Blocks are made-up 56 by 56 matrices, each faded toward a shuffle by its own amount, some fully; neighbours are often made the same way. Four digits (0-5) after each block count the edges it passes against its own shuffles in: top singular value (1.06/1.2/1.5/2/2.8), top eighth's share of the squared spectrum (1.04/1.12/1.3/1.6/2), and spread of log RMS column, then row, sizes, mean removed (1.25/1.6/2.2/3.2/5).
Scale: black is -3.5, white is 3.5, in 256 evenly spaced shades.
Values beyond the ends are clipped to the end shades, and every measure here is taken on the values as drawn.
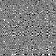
4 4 2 2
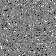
2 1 0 0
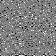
3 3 1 1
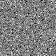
0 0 0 0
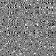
4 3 1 2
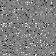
3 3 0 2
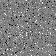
0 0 0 0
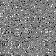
3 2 0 1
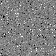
0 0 0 1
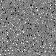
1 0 0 1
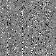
2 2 2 0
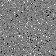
0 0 0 0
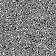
0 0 0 0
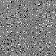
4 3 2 1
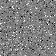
2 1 0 0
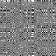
5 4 3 3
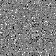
3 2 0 1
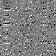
4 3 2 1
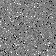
1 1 0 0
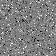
1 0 0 0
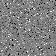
1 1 0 0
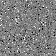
0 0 0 0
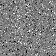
1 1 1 0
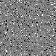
3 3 2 1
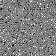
2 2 0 0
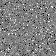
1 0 0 0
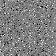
2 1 0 0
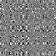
4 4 3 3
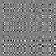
5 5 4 4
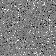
0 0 0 0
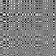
5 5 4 4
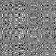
4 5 3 3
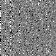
2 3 3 0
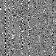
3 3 3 0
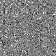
3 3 0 1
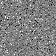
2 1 0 0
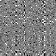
4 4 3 2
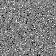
2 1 0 0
